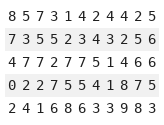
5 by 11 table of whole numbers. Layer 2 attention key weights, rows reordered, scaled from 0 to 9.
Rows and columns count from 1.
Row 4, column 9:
8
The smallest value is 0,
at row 4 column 1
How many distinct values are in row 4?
7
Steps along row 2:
down up same down up up down down up up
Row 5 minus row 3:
-2 -3 -6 4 1 -1 -2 2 5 2 -3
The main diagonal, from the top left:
8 3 7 7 8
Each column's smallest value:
0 2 1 2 1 3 2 1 2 2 3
